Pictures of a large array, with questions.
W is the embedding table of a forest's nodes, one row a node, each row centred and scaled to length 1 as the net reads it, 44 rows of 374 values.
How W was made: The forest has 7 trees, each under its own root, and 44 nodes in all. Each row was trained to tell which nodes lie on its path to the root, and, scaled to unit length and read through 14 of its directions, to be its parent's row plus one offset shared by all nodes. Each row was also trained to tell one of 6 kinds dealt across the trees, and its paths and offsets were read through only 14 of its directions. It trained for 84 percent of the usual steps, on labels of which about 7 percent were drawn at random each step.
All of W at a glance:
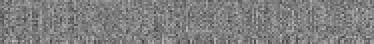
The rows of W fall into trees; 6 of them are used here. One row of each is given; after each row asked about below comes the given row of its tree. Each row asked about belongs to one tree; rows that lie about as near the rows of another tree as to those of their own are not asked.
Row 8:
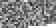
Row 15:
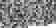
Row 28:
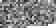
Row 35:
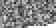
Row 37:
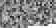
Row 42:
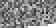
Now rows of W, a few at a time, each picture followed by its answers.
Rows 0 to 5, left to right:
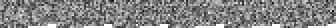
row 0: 8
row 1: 37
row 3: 28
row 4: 28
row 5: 35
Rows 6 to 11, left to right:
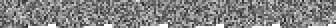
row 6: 28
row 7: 35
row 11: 42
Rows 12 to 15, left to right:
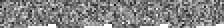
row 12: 28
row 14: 42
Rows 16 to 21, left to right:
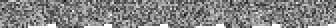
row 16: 8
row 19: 42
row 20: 8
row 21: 42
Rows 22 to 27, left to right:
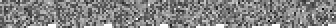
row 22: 28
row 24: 42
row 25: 8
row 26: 28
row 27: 28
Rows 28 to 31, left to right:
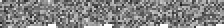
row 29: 42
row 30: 28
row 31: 15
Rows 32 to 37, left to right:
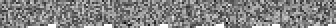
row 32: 35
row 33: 15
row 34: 8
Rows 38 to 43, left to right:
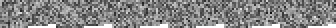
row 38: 37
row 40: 42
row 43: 42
